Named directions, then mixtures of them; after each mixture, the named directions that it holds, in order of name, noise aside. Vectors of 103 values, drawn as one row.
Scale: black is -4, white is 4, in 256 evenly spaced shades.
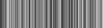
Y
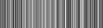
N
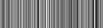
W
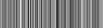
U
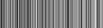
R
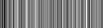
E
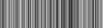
U, W, Y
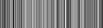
E, N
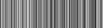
R, Y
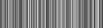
N, U, W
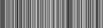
N, R, W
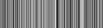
N, U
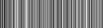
E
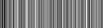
E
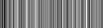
E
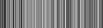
E, N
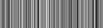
W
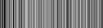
E, N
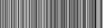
R, Y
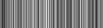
E, N, W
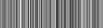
U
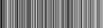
R, Y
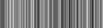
W, Y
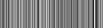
W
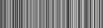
N, R, W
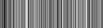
E, U
